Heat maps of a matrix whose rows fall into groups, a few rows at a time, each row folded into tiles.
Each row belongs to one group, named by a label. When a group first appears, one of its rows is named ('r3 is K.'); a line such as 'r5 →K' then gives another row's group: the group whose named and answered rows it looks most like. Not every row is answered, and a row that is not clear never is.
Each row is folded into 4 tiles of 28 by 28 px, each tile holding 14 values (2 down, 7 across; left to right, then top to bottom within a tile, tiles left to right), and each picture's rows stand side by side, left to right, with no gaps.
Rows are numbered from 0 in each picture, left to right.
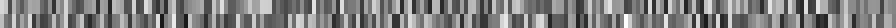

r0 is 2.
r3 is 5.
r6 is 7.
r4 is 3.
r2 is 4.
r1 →7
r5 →4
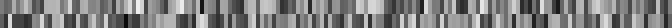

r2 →4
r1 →3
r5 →5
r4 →2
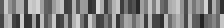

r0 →5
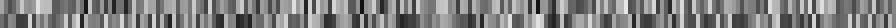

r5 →2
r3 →7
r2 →3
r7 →4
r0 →4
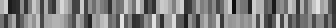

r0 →2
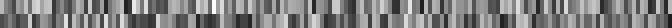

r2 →3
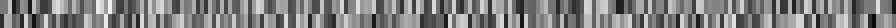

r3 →5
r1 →4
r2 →5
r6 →3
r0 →7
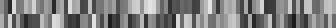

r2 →7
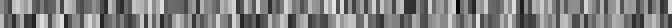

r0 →3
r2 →7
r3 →2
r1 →4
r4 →2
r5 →3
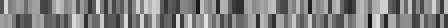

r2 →4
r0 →5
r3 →4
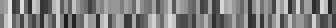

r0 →7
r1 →3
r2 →5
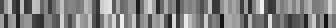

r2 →7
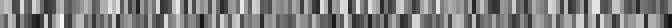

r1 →2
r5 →5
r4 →7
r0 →7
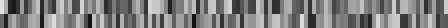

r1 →4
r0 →2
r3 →3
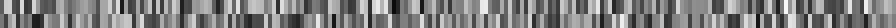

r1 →2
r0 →7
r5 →2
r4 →5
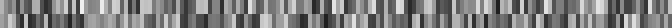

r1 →2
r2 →3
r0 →7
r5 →4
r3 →2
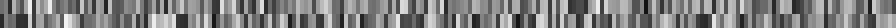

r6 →3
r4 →3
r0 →4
